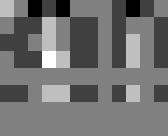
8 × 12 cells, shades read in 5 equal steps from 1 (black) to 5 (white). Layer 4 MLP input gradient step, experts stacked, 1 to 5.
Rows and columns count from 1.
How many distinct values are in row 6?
3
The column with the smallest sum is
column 9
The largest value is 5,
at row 4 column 4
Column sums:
23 20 20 28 24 20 20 24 19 25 23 20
